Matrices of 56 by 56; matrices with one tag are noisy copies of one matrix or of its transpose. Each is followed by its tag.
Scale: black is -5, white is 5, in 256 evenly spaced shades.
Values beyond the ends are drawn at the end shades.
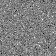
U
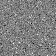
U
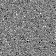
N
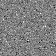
N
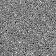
U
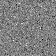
N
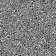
U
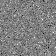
U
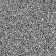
U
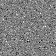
N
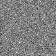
U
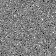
U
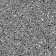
U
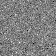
U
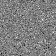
U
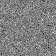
U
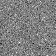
U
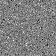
N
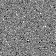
N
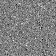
N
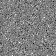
U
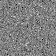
N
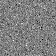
N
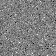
U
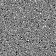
N
